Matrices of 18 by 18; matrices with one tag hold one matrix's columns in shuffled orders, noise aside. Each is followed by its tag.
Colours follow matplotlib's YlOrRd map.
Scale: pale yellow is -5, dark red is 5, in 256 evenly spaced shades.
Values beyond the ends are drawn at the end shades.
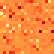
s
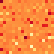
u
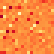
s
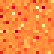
s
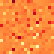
u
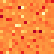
s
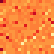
u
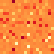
u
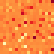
u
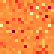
s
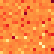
u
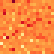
u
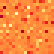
s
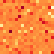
s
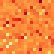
u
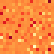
u
